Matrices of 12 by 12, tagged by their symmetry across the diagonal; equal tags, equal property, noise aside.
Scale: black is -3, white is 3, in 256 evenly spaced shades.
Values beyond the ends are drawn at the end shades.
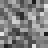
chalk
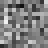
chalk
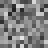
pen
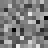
chalk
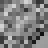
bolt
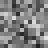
chalk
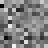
pen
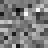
pen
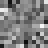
chalk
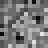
bolt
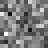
pen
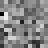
pen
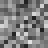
chalk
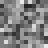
pen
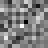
chalk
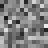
pen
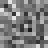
bolt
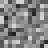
bolt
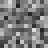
pen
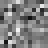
chalk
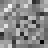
bolt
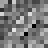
bolt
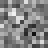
bolt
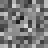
bolt
